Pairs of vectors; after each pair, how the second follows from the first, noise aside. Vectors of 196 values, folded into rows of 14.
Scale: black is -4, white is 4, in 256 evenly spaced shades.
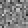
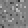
partly zeroed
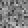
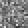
negated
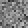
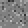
partly zeroed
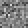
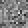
reversed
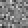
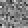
negated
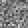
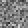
copied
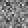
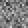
copied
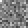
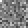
copied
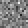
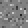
partly zeroed
